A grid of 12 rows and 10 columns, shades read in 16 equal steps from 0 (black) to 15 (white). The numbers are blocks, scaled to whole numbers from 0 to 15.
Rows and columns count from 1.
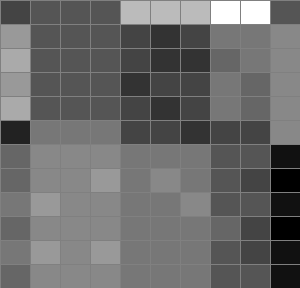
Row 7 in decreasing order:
8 8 8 7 7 7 6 5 5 1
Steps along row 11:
up down up down same same down down down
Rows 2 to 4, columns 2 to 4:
5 5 5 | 5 5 5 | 5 5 5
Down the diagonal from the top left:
4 5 5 5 4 4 7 5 5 0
